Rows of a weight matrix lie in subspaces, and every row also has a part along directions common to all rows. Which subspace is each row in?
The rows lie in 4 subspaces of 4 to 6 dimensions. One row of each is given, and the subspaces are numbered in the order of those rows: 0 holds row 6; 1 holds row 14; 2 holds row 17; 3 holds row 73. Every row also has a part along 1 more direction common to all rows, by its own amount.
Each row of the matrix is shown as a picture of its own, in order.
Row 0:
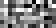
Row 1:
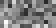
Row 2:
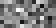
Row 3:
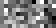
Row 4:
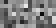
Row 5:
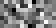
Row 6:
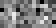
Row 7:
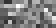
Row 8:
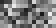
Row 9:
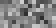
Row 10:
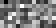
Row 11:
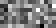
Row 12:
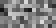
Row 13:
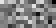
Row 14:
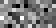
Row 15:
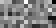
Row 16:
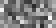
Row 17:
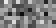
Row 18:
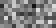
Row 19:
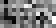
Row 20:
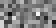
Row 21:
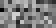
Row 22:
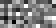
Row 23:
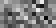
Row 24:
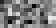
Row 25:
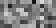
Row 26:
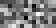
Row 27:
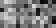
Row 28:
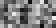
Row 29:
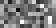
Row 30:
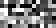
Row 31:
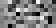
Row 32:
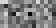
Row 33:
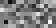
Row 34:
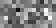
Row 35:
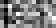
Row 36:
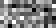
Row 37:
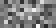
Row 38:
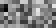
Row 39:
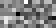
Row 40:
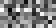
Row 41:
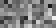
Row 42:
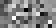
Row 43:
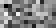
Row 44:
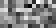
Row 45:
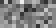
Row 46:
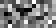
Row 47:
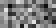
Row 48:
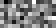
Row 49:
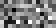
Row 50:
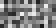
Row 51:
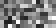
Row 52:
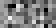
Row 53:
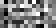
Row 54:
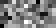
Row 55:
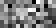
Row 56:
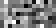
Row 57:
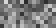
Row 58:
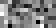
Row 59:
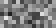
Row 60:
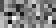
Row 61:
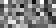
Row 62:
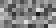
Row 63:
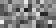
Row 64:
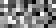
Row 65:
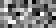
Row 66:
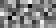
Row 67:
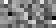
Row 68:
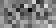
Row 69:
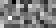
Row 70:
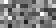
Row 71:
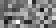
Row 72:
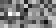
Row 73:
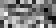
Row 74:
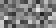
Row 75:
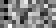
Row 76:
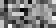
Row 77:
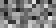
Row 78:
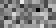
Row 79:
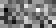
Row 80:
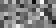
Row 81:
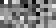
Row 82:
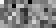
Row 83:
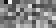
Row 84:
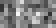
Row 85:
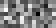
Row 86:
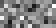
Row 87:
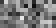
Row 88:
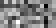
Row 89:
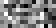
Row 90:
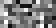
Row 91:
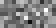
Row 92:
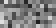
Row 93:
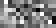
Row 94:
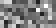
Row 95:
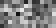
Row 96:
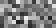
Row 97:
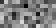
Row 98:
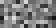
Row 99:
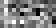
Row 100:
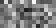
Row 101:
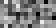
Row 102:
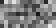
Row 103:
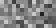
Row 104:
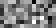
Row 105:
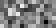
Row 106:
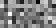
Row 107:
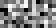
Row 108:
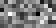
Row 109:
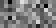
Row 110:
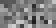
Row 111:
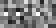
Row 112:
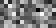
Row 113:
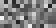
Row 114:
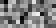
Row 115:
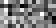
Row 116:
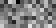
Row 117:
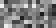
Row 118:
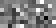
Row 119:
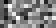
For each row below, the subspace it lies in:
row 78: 2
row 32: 3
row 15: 1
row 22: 1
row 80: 3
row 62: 2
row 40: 0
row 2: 0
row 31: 0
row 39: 1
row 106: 2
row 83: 0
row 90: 3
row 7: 2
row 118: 0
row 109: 2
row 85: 3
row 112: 2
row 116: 2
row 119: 3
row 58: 3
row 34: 3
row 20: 2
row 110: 0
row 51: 2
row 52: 3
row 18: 1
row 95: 3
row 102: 1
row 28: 3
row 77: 2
